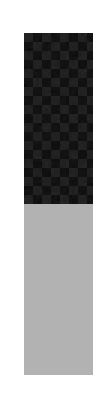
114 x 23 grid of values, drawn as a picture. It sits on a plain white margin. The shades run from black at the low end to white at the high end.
The table splits into 2 rows of 1 panel. Panel 1,1: very low, checkered, faint in contrast. Panel 2,1: high, flat.
